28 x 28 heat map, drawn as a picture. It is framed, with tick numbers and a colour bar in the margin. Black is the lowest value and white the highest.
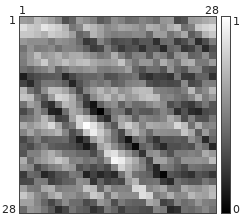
Stripes: horizontal, repeating 6 times. Histogram: bell-shaped. Odd rows or columns: none. Average level on the scale: 50%.
